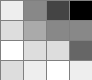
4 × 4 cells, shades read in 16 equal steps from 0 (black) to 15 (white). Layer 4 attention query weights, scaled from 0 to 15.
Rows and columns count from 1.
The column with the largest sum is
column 1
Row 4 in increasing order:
13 14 14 15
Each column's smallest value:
13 8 4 0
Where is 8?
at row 1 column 2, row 2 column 3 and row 2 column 4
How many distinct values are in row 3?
3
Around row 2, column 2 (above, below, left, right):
8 13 13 8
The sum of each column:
55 45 40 28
